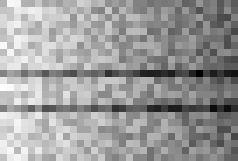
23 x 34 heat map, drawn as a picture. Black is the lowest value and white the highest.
The middle right is the ninth with the lowest average. Rows 11 and 16 differ from the rows beside them. There is an overall slope up to the left.
